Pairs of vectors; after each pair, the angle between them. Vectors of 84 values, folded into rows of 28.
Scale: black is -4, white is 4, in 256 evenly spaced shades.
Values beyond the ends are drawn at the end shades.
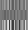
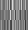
partly opposed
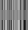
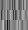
orthogonal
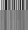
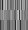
partly opposed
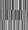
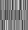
nearly parallel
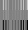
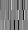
orthogonal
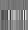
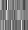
orthogonal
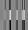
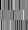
orthogonal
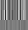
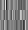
partly opposed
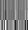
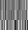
nearly parallel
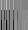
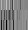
nearly parallel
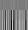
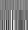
nearly opposite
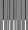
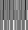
nearly parallel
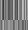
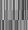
nearly opposite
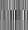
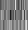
partly aligned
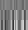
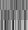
nearly parallel
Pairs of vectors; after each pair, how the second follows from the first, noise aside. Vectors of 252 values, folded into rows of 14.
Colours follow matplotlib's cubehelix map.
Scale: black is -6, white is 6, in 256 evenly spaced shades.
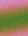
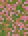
shuffled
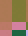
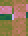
wrapped around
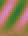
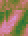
wrapped around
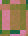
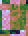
scaled up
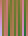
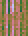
wrapped around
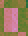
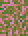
shuffled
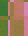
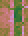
wrapped around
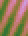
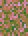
shuffled
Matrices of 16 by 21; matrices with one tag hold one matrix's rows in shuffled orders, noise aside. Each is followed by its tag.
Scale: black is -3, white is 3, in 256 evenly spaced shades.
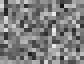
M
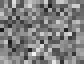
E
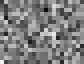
M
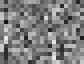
M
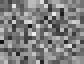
E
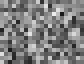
E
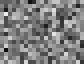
M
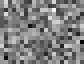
M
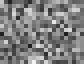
E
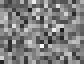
E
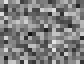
M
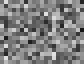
M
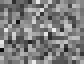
E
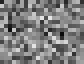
E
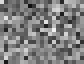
M
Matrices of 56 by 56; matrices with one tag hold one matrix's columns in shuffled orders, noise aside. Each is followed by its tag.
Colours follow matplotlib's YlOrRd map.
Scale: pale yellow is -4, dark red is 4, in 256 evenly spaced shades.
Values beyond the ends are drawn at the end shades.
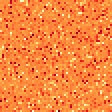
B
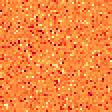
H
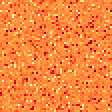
H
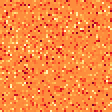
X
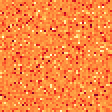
X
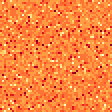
H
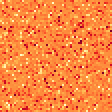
H
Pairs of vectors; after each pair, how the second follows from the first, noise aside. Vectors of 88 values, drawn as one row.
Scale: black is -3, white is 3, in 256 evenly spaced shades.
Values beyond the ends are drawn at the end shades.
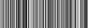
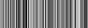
copied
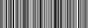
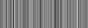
shrunk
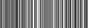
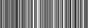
copied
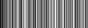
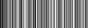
copied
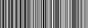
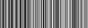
copied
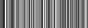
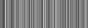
shrunk
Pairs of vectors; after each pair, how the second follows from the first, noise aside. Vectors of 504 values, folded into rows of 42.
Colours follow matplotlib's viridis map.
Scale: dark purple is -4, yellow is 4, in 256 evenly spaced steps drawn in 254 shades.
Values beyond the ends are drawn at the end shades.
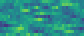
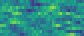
wrapped around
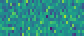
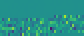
partly zeroed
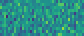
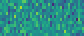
reversed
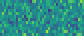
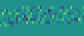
partly zeroed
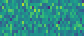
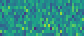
reversed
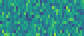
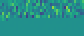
partly zeroed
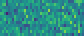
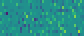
partly zeroed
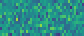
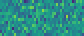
reversed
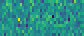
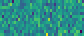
wrapped around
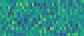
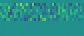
partly zeroed
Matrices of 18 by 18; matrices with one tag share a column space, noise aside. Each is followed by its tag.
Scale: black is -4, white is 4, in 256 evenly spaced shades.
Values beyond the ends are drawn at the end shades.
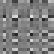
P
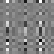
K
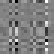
K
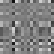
K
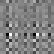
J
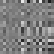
K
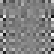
P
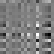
J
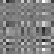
K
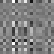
K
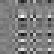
P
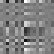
K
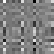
K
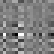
J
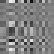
K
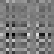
J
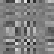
K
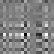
J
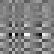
J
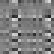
P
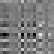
J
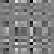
K
